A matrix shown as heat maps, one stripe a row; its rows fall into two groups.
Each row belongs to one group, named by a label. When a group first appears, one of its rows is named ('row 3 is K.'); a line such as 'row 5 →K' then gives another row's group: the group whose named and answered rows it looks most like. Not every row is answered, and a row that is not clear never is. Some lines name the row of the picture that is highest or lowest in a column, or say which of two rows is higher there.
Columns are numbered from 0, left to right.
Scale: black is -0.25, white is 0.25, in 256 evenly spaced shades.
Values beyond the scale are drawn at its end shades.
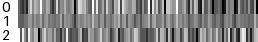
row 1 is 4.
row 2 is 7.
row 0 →4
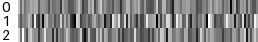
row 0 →7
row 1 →4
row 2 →7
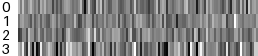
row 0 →7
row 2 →4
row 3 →7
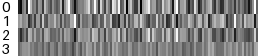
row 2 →4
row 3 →4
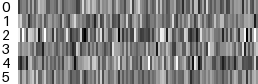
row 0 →4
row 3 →4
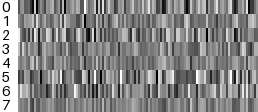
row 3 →7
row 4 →7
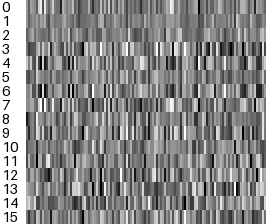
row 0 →7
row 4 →7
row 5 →4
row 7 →7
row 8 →4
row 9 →4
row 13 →7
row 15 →4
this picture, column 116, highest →11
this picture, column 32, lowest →12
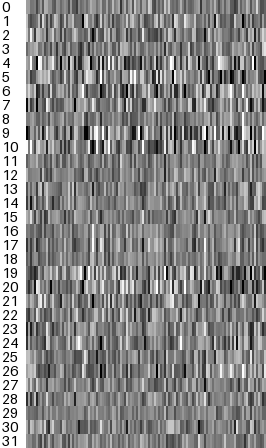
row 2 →7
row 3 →4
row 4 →7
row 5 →4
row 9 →4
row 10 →7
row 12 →4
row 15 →7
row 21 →7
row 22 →4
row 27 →7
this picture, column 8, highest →1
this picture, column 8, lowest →9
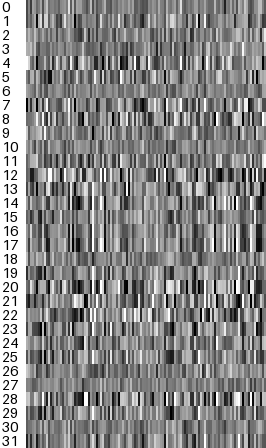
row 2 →4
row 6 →7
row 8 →4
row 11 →4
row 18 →7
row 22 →4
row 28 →4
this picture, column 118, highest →8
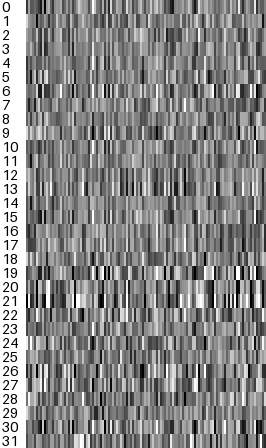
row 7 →4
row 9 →7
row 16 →4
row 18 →7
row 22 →4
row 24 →7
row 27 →7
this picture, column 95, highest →22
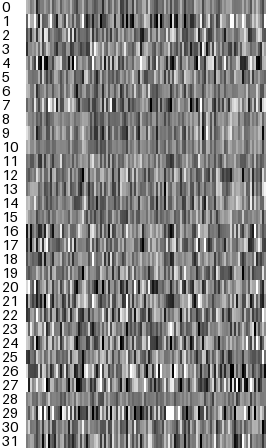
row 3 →4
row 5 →4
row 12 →4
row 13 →4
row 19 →4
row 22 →4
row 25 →4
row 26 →4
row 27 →7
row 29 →7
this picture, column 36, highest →27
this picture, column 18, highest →29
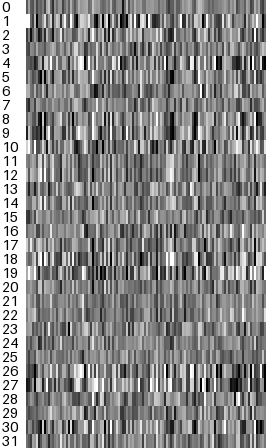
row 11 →7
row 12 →7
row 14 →7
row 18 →7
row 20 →7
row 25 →4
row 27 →4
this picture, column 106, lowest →26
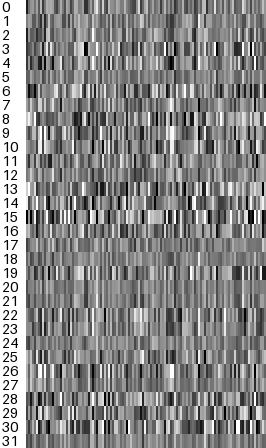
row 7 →7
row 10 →7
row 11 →4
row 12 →7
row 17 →4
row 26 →7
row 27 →7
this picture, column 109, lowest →22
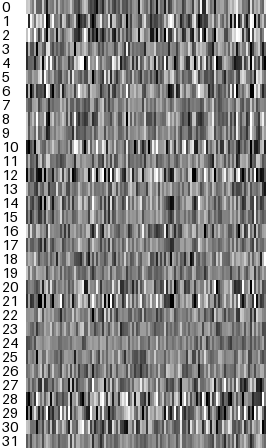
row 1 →7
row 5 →7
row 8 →7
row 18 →4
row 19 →7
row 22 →7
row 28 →4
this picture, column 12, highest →4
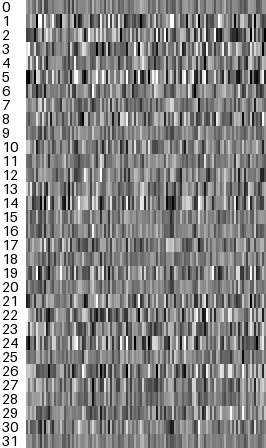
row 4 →7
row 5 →4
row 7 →7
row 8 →4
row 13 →7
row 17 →7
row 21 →4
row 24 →4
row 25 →4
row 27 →7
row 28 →7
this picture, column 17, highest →19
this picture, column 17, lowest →1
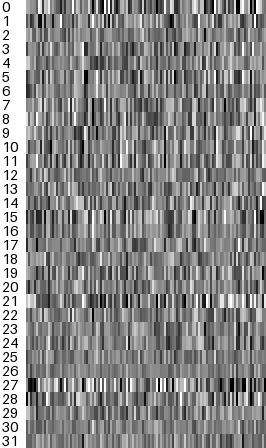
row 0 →7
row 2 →7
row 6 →4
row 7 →7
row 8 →7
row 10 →4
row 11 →4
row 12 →7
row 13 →4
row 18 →7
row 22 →7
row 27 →4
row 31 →4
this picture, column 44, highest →27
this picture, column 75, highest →27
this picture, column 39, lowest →15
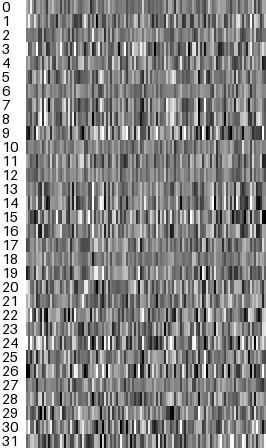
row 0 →7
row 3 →7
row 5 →7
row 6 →7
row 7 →7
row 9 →4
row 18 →7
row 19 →4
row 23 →4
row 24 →7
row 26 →4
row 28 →7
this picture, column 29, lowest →26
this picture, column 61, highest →30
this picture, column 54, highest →30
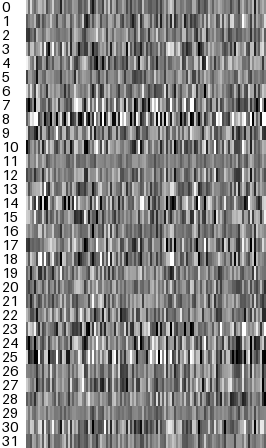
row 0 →7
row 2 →4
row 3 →7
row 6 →7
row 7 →4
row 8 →4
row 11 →7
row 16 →7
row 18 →7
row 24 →4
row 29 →7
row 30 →7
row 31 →7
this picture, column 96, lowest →19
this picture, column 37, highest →18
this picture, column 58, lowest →7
